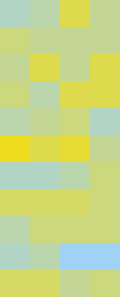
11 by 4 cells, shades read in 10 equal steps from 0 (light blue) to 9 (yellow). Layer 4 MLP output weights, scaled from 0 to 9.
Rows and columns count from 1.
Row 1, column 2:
3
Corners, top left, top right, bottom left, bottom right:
2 4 6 5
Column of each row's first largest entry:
3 1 2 3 3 1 4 1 2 2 1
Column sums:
47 50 53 48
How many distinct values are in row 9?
2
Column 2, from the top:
3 4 7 3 4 7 2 6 5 3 6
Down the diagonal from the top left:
2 4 4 7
